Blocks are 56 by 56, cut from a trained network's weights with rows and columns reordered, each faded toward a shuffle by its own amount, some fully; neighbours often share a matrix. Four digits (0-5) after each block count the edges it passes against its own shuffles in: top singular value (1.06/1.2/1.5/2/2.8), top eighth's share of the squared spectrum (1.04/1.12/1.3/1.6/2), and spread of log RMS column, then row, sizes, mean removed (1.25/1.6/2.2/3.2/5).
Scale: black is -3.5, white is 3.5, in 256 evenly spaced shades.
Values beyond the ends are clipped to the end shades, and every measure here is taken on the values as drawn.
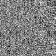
3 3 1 0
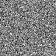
2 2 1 0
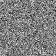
1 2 0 0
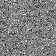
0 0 0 0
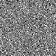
2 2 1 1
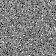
0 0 0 0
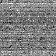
4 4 2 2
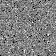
0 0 0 0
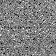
1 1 0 0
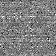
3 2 1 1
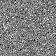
0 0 0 0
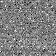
1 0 0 0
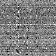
3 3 2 1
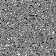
0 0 0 0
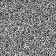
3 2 0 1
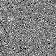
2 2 0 0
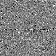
2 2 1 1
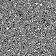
1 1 0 1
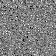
1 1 0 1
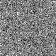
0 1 0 0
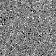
2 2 1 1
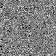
2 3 1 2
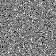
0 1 0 0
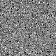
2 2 0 1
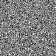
1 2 0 0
